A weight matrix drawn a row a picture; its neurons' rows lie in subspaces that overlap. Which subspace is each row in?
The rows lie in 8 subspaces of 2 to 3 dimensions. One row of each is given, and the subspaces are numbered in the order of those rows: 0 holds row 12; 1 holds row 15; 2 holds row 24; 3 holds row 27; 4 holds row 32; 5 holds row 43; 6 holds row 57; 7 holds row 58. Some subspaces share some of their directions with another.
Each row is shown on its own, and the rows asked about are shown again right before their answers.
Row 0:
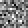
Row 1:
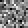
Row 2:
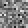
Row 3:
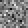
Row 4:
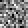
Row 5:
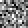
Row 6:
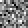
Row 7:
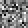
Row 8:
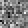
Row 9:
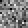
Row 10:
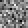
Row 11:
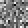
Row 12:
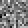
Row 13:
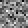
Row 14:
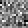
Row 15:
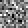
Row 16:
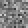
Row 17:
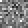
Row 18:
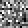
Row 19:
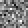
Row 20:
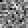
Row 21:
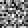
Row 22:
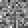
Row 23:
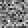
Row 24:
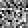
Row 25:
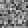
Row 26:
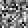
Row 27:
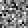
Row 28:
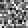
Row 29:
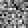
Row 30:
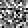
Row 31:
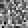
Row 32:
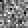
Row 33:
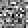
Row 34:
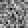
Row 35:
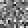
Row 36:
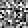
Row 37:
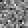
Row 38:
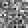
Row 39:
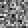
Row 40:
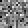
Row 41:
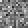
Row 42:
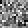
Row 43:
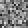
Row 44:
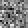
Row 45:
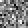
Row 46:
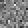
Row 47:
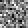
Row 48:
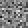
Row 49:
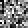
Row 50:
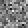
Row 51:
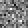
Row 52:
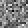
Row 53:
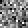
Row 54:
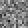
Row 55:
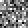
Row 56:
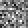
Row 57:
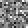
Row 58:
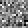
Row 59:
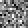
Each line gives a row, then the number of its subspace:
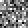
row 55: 7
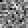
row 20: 0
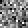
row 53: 7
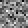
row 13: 6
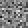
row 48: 2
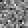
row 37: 1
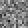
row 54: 0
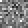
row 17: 0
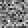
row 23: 7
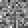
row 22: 0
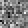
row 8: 4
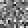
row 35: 1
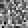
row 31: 5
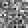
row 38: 6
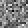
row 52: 7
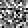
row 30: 2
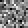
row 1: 1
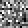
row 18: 2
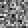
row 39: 2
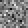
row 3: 5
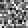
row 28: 5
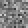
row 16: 6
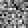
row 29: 6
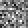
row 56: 4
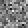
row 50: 7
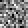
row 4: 3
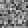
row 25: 5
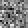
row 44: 4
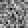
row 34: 3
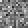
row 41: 0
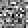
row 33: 1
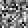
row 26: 3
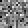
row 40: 0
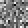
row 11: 1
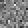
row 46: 1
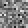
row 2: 6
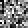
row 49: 4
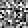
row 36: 2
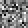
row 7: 3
